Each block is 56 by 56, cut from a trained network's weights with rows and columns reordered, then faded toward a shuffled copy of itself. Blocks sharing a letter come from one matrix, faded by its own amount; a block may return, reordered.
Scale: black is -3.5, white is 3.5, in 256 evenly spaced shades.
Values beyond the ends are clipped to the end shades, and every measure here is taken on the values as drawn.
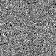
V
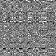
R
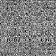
R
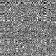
R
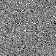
V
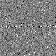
V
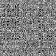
R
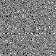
V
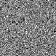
V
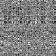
R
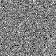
V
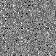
V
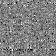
V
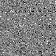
V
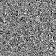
V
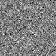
V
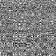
R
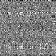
R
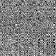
R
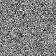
V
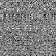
R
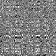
R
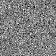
V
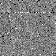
V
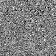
V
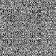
R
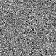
V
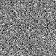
V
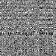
R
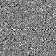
V
